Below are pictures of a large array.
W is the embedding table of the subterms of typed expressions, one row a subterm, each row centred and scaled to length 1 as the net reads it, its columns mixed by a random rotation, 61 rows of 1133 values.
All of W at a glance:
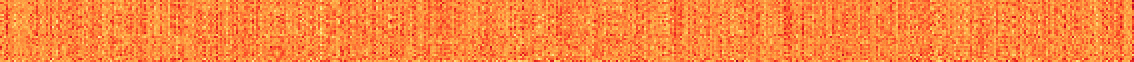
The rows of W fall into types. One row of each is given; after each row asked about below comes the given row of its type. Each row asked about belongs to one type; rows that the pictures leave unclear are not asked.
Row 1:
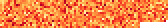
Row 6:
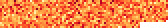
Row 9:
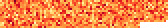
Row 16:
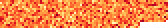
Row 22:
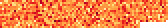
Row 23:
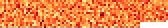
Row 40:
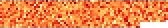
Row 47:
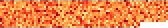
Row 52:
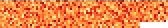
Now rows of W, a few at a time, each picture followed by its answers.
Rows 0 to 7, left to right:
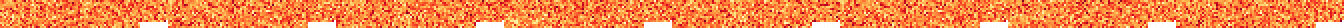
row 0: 52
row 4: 16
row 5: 1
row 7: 1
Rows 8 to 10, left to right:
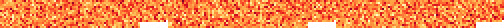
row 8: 52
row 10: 23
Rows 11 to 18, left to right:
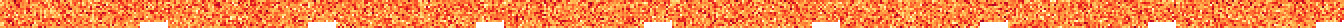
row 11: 9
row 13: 9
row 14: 22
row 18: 40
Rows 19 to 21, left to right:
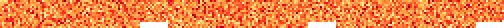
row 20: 52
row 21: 23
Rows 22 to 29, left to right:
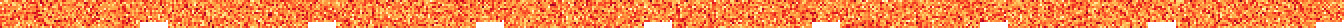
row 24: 9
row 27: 16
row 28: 52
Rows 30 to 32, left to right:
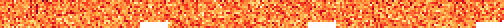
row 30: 40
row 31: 9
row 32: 40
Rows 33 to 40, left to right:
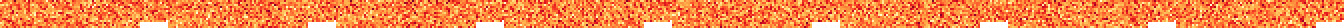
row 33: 9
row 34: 6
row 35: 6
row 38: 23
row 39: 40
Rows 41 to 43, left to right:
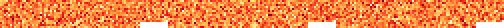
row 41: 22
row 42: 23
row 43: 40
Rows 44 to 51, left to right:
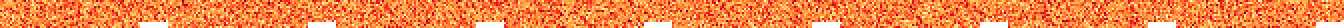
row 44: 52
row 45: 6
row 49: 47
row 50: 22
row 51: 1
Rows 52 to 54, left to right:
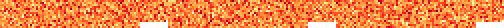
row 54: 47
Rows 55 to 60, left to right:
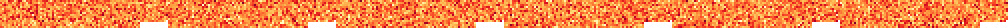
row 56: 40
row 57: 52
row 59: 16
